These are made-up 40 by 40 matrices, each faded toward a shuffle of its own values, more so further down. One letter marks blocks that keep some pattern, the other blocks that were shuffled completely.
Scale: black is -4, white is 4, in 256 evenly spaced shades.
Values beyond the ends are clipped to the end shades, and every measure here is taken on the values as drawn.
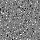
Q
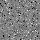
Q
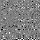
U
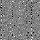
U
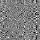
U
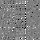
U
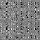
U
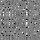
U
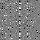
U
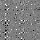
U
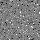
Q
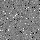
Q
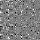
U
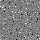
Q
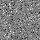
Q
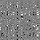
U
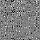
U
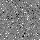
Q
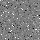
Q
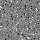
Q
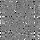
U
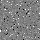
Q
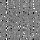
U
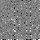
U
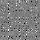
U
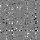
U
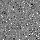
Q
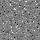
Q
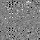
U
